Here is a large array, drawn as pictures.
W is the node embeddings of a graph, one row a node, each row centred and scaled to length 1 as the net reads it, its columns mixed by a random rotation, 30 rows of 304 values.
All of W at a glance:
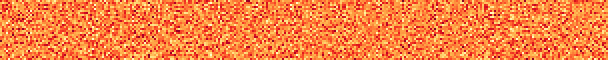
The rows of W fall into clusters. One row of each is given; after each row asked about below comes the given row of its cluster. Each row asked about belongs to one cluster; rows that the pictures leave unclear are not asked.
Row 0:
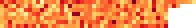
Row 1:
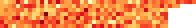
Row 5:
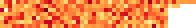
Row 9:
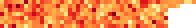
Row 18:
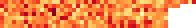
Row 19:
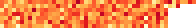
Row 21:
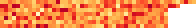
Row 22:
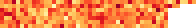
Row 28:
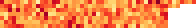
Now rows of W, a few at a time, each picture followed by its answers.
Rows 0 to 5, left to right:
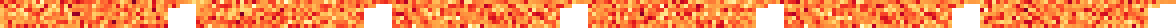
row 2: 22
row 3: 18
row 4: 22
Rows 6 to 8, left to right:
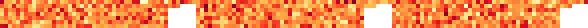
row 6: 28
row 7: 9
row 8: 18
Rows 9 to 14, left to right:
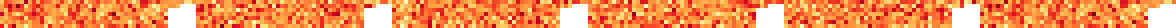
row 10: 21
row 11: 5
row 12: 1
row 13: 19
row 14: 9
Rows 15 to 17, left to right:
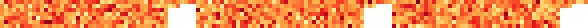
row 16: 5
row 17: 9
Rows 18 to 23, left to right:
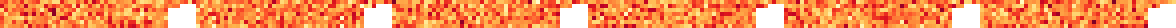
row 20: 28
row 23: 0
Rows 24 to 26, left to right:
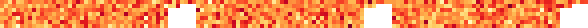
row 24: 19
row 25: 5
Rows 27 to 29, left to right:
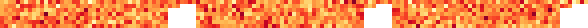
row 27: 1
